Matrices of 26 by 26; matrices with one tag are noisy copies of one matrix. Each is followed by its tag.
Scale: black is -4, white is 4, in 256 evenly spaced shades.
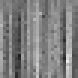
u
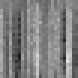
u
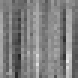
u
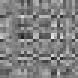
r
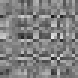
r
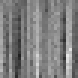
u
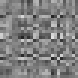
r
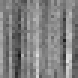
u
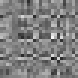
r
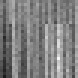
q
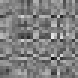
r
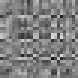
r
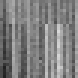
q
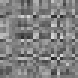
r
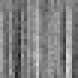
u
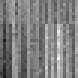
q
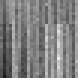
q
